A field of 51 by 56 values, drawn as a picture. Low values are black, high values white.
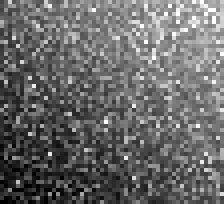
Mirror symmetry: none. Slope: up to the top right. Stripes: none. Grain: fine. Odd rows or columns: none. Ninth with the lowest average: bottom left. Ninth with the highest average: top right.
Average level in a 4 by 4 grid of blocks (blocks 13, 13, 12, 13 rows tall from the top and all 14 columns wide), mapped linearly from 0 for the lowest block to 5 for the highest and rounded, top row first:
3 3 4 5 | 2 2 3 4 | 1 2 2 3 | 0 1 1 2
